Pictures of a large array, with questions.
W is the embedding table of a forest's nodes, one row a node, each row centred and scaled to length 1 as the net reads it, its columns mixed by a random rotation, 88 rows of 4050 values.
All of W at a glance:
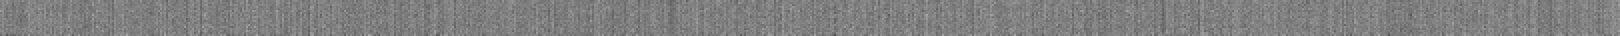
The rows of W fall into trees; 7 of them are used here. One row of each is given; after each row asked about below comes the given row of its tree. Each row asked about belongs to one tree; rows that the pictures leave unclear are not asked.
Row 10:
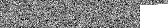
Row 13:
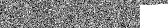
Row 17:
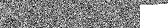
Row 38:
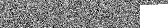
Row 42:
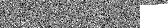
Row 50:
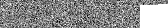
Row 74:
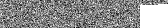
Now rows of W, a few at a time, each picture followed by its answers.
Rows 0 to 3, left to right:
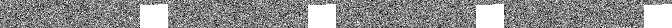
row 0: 74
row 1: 74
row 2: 42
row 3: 13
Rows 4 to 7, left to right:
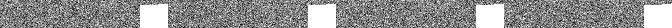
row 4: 38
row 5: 50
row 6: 38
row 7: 17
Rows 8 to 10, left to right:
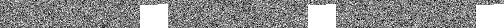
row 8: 42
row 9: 74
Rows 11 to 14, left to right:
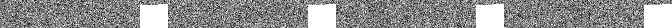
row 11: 74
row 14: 50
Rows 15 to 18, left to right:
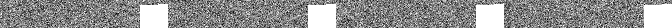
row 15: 74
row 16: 17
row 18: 13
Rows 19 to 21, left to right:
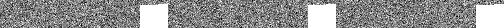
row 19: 42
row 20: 13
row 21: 74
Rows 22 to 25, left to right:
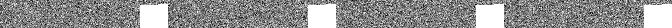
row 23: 13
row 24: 17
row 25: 13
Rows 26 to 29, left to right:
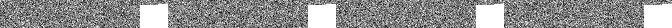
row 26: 42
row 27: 10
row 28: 42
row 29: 42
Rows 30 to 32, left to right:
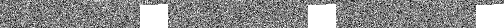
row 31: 13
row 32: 17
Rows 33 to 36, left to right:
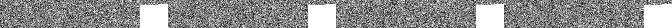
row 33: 13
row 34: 50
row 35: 38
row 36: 13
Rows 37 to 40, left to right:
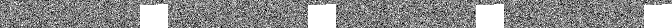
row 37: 10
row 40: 74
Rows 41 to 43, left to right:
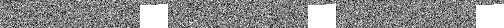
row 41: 17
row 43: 10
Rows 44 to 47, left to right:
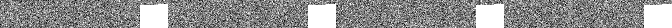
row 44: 10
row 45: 17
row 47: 38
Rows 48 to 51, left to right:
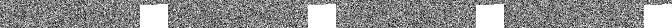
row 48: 50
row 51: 13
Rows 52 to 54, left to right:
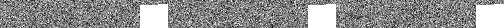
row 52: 17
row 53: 42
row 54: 50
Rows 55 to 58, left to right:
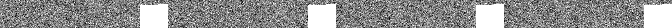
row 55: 74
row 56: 17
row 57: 13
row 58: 13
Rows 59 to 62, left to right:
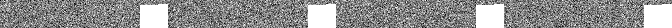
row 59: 50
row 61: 38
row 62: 50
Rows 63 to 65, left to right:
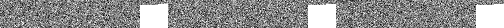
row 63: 42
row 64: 38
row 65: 17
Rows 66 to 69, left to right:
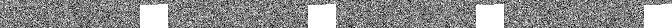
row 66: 38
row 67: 42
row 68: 17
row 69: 42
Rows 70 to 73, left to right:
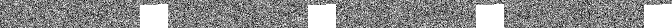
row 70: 13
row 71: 74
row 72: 13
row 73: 50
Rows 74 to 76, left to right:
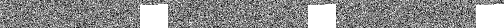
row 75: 42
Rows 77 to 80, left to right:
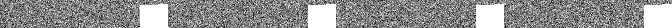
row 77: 13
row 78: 50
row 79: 10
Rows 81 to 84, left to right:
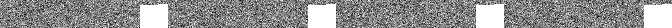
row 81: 74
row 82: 17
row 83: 74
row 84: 13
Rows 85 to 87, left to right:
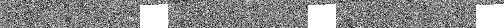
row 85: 74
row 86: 17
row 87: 17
